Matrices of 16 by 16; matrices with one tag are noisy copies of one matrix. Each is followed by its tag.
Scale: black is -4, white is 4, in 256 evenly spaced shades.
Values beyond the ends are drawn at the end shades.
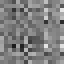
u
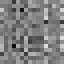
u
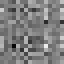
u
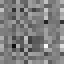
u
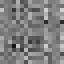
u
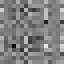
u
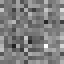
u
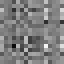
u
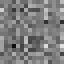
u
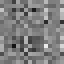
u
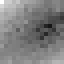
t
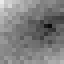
t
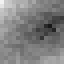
t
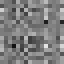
u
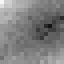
t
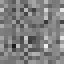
u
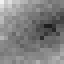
t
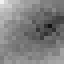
t
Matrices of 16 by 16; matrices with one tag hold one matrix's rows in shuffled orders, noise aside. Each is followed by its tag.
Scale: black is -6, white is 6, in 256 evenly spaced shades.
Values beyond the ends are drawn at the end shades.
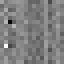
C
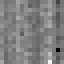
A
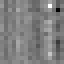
A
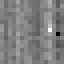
A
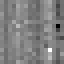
A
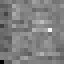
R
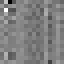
C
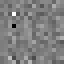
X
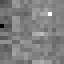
R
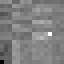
R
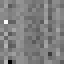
C
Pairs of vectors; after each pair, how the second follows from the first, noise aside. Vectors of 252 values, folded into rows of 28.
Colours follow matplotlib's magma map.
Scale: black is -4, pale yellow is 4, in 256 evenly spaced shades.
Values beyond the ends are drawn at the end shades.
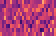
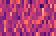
wrapped around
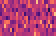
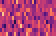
wrapped around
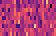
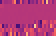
partly zeroed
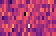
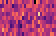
wrapped around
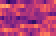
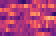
wrapped around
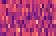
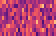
sign-scrambled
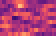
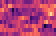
wrapped around
